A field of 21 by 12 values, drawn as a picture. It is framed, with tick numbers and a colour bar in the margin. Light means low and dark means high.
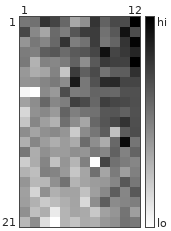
Values rise toward the top right. The histogram is bell-shaped. Overall the values sit about 50% of the way up the scale. No row or column stands out. The grain is fine, like static. There are no regular stripes. The top right is the ninth with the highest average.
